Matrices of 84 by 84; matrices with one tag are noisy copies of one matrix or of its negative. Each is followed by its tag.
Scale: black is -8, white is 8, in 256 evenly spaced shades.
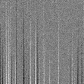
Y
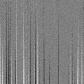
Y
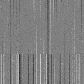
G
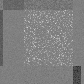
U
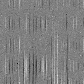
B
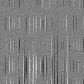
B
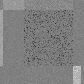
U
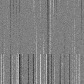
G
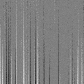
Y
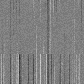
G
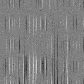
B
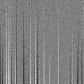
Y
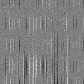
B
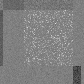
U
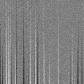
Y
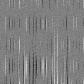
B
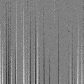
Y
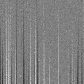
Y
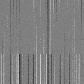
G
